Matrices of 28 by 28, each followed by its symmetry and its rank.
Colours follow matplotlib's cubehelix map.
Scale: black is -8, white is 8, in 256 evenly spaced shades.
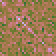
symmetric, rank five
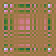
symmetric, rank one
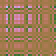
symmetric, rank one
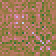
symmetric, rank five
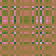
neither, rank one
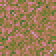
symmetric, full rank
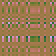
neither, rank one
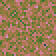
symmetric, full rank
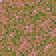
symmetric, full rank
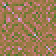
symmetric, rank five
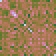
symmetric, rank five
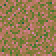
symmetric, full rank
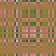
neither, rank one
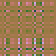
neither, rank one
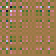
symmetric, rank one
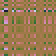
neither, rank one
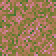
symmetric, full rank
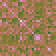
symmetric, rank five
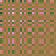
symmetric, rank one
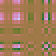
symmetric, rank one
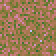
symmetric, full rank
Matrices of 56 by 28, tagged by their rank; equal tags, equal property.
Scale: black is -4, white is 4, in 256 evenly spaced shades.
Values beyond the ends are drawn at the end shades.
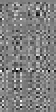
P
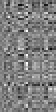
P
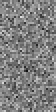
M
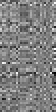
P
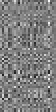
P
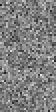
M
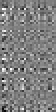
P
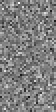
M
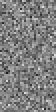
M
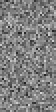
M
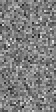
M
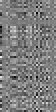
P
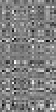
P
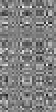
P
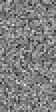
M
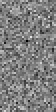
M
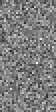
M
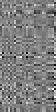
P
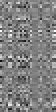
P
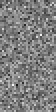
M
